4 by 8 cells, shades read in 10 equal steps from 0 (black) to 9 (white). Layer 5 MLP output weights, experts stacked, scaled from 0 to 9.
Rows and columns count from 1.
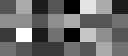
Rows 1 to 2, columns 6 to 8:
8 6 1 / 3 3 4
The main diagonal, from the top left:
3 5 1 2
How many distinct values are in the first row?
5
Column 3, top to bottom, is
1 3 1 2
